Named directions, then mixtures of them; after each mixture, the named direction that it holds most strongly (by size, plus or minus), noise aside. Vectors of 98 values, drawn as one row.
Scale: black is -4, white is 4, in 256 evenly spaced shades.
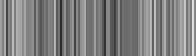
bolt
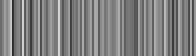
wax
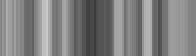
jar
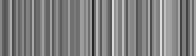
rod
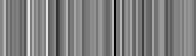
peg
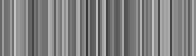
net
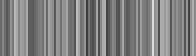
net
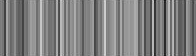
bolt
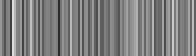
wax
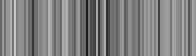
net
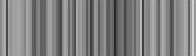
net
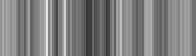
jar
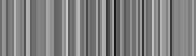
net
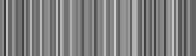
wax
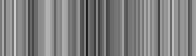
net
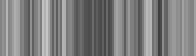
jar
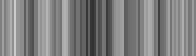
jar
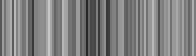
net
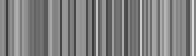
net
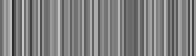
wax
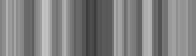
jar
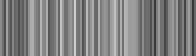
bolt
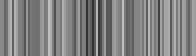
net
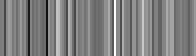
peg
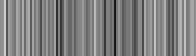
bolt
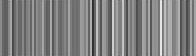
rod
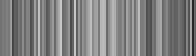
bolt
